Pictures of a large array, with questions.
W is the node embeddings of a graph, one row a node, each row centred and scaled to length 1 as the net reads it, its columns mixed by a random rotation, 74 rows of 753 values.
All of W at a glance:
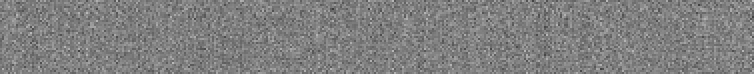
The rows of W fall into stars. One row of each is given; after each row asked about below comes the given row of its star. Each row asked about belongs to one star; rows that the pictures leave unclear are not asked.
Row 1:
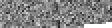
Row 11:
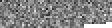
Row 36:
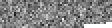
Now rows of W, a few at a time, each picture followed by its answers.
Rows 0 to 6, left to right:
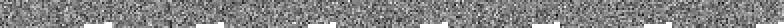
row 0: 1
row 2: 36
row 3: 11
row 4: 36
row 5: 1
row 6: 11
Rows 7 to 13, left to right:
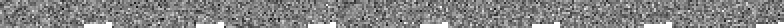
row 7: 1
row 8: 11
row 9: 11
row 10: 11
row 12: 36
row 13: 36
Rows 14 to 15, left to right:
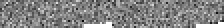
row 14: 36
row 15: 1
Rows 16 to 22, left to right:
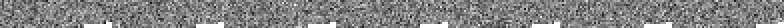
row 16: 36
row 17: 11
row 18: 11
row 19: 11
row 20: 36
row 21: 1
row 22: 1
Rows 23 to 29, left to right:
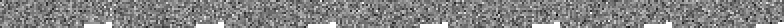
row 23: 11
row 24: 11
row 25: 11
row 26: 36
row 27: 11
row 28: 36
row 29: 1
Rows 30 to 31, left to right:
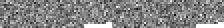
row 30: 36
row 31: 1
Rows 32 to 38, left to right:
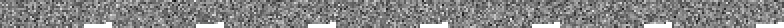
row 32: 11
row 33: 1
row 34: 11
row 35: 11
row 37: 36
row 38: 11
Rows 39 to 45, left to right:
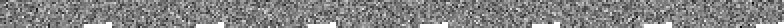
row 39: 36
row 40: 11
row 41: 36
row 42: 36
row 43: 11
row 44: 1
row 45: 36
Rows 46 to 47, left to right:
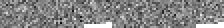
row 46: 36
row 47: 11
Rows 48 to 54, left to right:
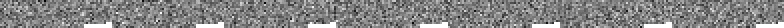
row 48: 36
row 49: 36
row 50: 1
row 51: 1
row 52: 36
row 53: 11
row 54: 36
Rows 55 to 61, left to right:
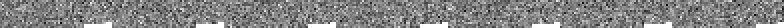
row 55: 11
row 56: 11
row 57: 36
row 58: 36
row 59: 11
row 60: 11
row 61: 1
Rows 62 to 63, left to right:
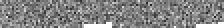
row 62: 36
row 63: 36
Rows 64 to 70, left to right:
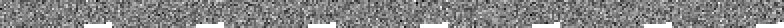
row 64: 36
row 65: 11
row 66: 36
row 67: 11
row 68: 1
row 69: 1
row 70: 1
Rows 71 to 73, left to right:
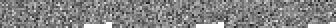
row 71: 11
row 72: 36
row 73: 11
